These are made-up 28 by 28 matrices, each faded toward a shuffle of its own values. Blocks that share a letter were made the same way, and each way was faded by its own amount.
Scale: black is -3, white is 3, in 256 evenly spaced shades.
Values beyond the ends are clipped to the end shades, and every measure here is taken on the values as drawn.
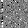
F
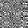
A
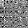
A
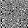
F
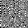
F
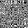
F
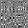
A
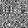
F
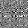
A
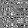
A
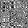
F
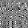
A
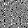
F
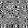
A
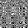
A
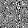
F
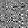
A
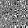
F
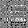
A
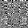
A
